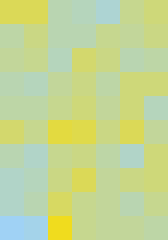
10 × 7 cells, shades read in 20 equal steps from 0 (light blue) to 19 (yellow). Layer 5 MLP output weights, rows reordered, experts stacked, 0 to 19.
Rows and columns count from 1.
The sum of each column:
68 70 101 101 78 87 90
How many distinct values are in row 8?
6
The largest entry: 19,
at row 10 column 3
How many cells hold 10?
8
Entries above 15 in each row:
0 0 0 0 0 1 0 0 0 1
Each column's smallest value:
0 1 5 5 3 4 5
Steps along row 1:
same down down down up up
